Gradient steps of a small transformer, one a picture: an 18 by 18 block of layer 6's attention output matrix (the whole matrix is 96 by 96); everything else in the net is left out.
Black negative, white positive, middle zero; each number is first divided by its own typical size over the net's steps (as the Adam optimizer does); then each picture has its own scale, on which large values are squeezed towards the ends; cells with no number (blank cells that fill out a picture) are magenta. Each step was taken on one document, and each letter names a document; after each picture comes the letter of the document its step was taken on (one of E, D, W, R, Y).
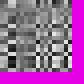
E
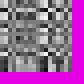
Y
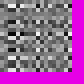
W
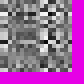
Y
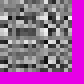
Y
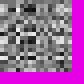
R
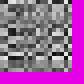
E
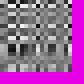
W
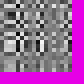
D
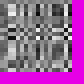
E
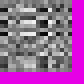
Y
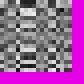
R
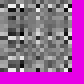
W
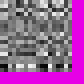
Y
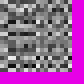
W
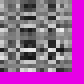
R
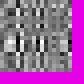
D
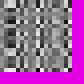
E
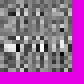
D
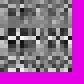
W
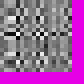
D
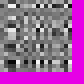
E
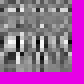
D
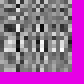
D
